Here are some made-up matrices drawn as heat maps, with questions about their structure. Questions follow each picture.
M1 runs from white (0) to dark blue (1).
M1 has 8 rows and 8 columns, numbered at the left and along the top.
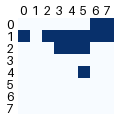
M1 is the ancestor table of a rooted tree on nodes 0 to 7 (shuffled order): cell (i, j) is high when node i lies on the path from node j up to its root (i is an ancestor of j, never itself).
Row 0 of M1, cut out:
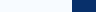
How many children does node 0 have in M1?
2
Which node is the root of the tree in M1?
1
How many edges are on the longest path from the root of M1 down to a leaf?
3
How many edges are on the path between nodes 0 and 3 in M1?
3
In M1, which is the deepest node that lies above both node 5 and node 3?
2
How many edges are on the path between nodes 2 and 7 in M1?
3
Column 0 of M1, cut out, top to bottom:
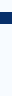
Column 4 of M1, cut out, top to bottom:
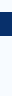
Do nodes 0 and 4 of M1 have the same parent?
no
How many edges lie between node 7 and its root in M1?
2
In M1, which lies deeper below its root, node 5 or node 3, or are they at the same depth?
node 5
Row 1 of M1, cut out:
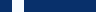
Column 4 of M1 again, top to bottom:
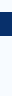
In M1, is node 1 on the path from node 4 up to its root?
yes
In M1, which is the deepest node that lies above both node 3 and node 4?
2
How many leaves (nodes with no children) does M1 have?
4
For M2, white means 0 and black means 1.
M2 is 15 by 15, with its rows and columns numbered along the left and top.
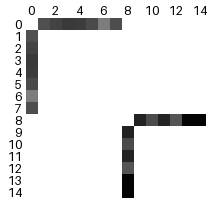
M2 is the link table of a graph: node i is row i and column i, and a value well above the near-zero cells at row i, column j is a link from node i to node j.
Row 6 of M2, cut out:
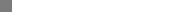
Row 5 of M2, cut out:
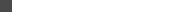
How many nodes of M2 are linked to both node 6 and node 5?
1
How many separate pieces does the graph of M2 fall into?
2
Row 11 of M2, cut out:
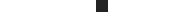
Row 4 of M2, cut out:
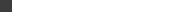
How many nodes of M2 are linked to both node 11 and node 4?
0
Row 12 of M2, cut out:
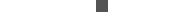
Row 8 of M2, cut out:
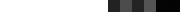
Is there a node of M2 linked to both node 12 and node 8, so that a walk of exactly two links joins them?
no
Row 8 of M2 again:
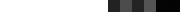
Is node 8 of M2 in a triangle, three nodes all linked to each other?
no
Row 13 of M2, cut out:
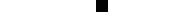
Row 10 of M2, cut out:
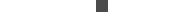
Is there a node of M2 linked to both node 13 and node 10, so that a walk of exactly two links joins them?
yes
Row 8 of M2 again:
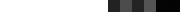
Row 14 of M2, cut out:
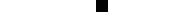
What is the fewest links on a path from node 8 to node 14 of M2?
1
